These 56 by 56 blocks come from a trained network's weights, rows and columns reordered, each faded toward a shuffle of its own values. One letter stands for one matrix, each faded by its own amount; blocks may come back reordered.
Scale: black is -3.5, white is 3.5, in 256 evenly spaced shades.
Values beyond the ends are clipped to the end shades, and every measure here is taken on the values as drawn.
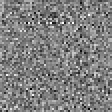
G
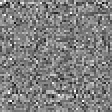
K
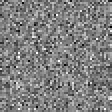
G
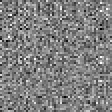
K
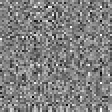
K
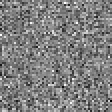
G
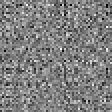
K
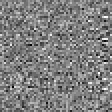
K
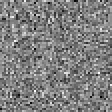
G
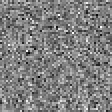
G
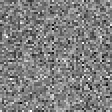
G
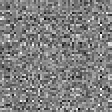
K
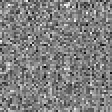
G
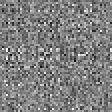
K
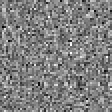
G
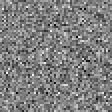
G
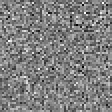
G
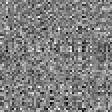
K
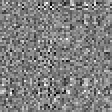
K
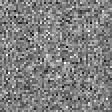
G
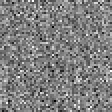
G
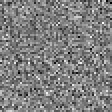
G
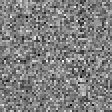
G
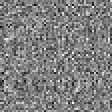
K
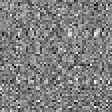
K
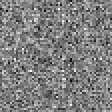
G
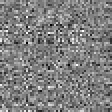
K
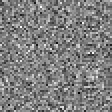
G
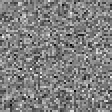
G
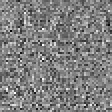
K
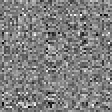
K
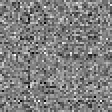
K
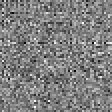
K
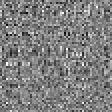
K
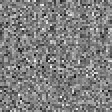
G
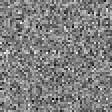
G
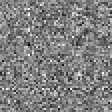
K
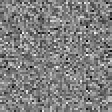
G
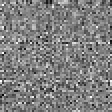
K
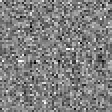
G
